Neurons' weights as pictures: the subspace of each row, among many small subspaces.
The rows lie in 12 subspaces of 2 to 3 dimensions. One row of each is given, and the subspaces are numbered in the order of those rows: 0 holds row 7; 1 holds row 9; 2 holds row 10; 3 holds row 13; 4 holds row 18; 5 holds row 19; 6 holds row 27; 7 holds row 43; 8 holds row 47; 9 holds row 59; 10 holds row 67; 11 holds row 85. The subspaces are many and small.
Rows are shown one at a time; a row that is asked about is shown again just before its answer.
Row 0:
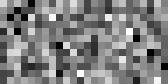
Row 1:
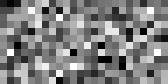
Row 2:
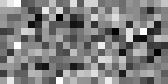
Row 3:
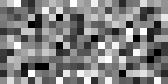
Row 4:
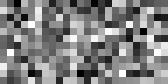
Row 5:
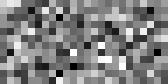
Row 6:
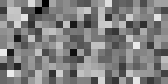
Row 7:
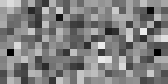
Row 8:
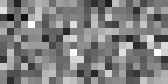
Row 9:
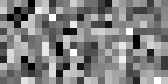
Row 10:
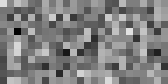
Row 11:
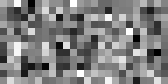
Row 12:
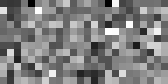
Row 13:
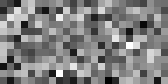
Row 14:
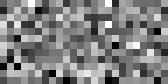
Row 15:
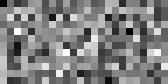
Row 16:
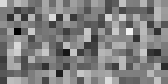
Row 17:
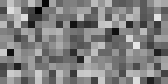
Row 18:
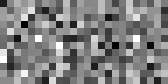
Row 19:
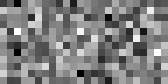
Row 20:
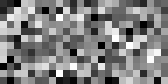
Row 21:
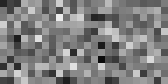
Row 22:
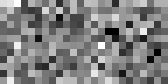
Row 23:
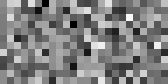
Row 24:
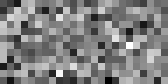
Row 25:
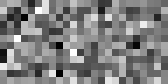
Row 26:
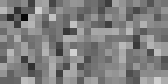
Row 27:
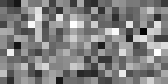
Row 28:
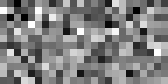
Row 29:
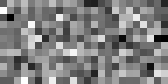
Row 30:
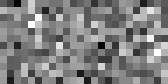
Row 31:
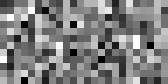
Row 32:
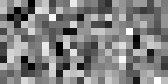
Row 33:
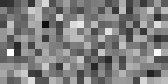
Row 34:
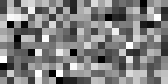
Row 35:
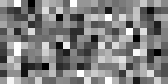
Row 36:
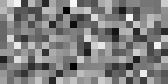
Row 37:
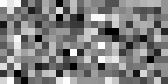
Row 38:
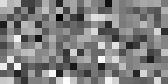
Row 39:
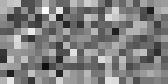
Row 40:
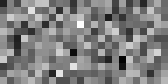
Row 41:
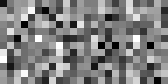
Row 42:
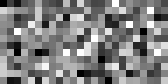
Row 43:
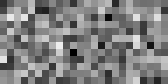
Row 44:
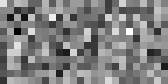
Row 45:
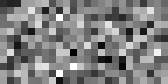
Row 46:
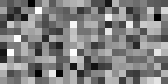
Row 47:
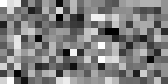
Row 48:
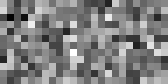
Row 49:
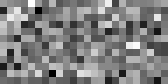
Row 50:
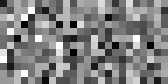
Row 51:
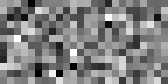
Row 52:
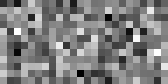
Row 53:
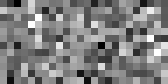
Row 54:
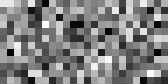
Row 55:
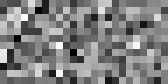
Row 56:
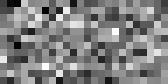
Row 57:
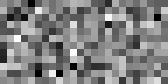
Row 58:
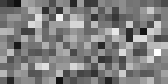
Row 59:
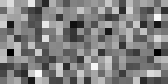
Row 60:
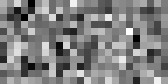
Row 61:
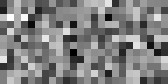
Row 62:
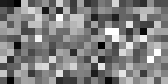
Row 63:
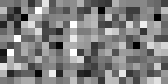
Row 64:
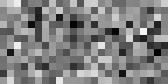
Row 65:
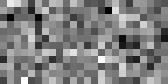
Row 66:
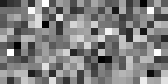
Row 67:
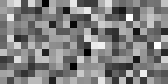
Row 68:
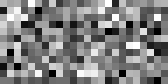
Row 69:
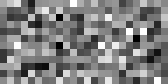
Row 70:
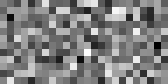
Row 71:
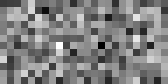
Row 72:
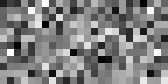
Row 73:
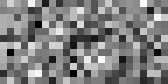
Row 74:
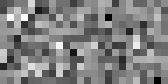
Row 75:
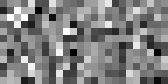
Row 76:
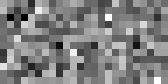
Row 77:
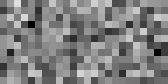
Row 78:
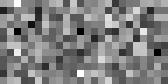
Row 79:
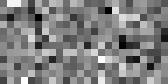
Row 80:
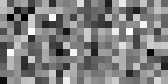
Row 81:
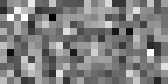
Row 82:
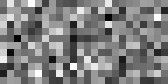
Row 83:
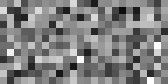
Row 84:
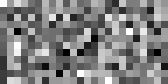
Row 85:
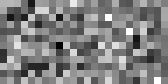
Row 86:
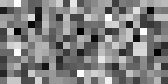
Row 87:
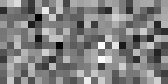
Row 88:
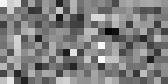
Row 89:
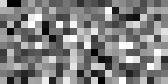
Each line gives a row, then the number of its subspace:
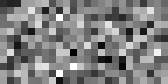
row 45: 0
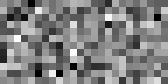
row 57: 0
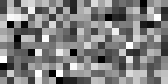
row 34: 9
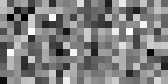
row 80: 2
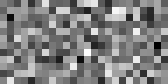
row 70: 10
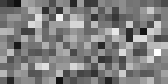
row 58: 6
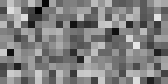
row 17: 10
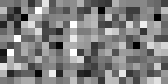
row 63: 6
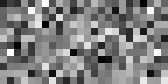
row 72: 9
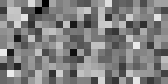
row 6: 10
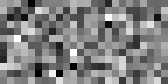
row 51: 0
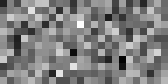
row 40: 9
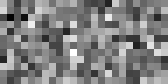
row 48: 7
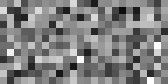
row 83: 10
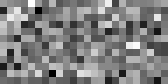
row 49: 3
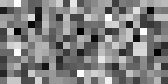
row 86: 5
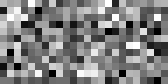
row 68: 3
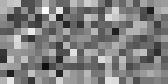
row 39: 10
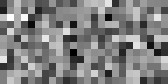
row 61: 7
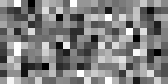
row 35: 1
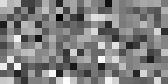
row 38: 8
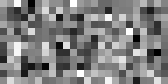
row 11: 1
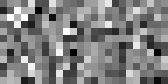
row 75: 1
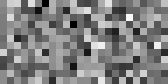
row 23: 10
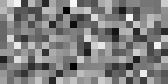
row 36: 10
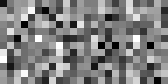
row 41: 4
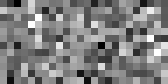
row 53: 7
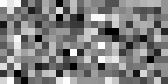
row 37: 8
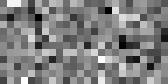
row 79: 4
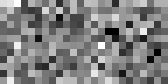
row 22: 3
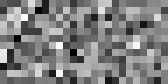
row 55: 6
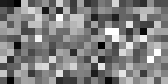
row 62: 3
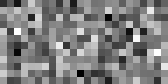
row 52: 5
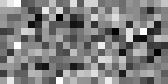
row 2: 6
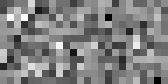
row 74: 11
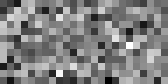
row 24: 3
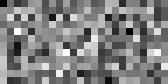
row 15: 2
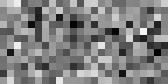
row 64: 6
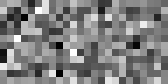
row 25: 6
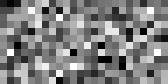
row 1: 0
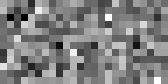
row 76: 11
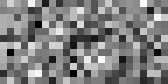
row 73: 9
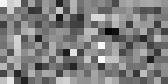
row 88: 8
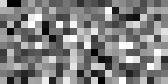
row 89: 4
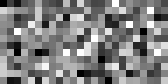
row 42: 2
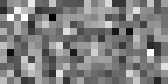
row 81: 5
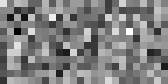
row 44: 2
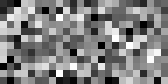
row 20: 3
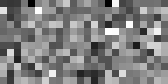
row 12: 8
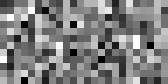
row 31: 4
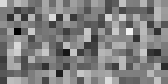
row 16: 2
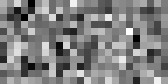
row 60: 1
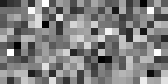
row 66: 9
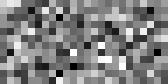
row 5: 0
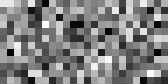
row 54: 9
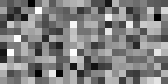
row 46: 0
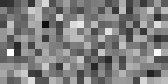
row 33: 9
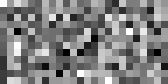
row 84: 2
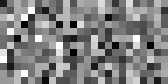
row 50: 4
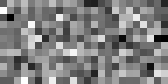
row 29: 4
